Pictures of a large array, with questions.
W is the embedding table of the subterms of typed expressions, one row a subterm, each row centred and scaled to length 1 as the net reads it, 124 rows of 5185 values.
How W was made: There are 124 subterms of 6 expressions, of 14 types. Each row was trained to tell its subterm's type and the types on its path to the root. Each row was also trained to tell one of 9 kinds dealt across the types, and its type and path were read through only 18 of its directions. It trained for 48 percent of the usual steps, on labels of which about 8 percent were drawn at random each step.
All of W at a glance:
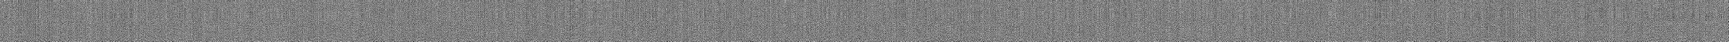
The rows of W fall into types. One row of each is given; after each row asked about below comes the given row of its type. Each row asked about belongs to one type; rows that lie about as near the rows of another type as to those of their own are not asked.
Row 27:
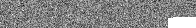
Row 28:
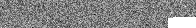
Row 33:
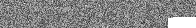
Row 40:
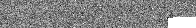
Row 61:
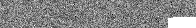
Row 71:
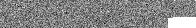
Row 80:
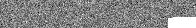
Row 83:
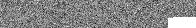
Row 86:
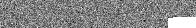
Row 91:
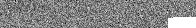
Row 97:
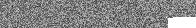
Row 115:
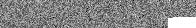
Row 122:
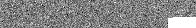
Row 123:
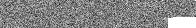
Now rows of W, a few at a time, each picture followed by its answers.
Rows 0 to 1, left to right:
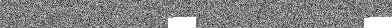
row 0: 33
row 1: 40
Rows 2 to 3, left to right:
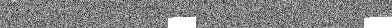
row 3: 40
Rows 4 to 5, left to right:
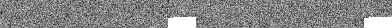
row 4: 86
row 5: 40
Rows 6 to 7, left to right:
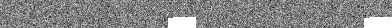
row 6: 40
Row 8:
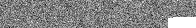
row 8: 27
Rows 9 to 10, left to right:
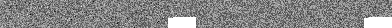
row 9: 83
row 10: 40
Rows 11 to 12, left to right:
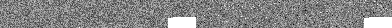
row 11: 115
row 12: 28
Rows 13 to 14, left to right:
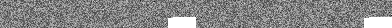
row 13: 122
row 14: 123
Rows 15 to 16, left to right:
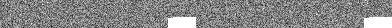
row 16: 61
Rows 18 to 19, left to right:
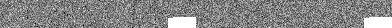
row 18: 80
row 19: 61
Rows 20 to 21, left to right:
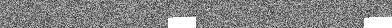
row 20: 33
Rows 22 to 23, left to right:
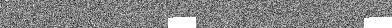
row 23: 27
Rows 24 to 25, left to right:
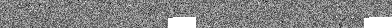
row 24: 28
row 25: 40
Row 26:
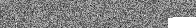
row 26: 27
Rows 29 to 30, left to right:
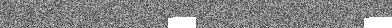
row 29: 91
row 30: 40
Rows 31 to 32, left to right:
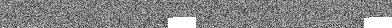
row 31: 91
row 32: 28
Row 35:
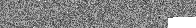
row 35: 115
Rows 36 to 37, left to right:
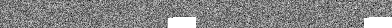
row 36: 115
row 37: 122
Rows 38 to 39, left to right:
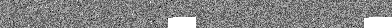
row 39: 80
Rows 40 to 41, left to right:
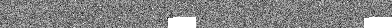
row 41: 27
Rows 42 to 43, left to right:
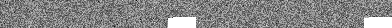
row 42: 27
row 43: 28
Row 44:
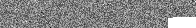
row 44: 80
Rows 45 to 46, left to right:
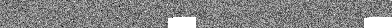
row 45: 83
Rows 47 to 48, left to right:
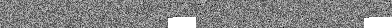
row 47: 28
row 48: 27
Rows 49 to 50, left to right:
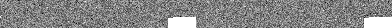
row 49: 27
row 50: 80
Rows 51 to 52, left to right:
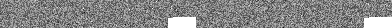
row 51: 80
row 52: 33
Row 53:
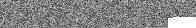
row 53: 27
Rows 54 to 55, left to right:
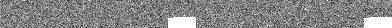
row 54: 83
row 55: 27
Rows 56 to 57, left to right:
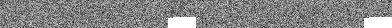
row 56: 61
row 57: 71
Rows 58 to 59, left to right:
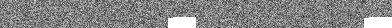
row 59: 71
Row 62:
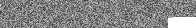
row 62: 28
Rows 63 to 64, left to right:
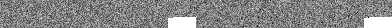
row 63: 122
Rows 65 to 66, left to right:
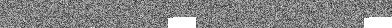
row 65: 83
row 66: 91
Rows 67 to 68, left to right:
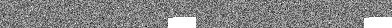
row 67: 28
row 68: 28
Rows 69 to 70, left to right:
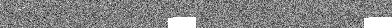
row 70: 71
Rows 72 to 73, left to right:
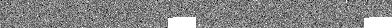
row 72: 97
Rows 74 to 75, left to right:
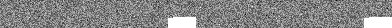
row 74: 123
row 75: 123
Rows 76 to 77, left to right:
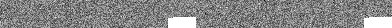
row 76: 86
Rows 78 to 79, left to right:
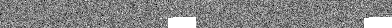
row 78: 115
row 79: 80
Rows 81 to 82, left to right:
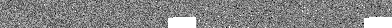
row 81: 28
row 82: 61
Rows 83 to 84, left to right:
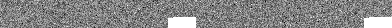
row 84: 122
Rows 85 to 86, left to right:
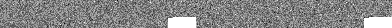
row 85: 115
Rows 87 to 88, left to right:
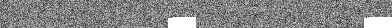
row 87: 80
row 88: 33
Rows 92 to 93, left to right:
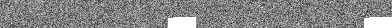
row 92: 115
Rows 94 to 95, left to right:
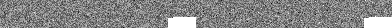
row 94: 61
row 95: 97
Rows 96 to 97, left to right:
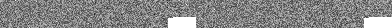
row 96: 91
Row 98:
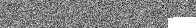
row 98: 122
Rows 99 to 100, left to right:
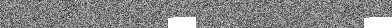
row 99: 97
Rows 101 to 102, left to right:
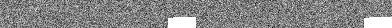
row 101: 83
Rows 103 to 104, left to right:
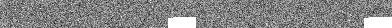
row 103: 86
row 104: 80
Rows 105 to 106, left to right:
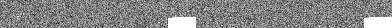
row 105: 97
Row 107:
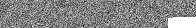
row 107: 80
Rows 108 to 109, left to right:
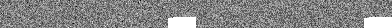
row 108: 40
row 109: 40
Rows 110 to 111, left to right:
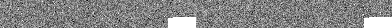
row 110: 71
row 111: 83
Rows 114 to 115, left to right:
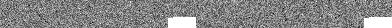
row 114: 123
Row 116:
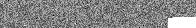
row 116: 115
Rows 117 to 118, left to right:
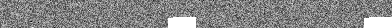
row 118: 91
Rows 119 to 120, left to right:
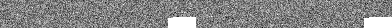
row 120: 83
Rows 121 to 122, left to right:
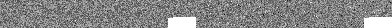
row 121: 83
